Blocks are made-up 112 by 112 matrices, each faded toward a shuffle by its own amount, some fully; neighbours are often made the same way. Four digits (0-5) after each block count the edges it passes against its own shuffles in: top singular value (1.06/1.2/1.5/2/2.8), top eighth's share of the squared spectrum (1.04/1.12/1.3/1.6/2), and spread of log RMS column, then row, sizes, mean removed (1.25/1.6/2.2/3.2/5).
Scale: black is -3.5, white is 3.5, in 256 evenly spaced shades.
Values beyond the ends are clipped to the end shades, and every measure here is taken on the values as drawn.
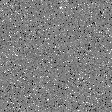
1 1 0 0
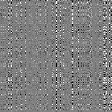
5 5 4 3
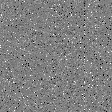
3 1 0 0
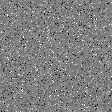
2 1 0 0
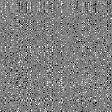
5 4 3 2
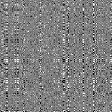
5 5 4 3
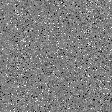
3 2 1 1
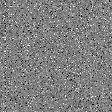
3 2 1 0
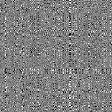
5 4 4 3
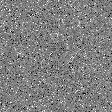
2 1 0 0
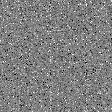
3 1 1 0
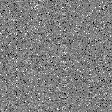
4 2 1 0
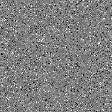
4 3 2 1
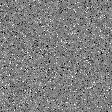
1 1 0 0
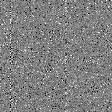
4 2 1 0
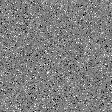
1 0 0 0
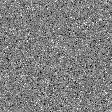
1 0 0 0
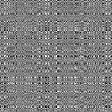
5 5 4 4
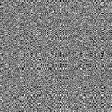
5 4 3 3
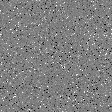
0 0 0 0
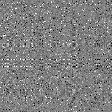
4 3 1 2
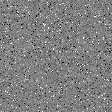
3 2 0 1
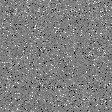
2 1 0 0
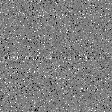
3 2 0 1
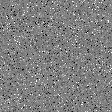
2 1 0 0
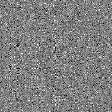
4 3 2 2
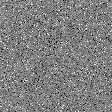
0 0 0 0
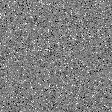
0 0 0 0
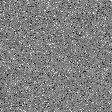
0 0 0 0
